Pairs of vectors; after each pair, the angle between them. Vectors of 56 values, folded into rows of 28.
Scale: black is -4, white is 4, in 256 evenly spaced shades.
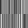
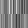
partly opposed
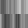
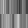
nearly opposite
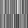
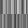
partly aligned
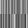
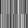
partly opposed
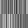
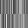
partly opposed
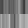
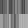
nearly parallel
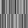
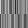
partly aligned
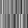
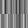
orthogonal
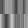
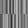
partly opposed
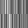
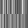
partly aligned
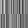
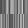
partly opposed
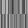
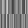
nearly parallel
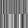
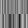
nearly opposite
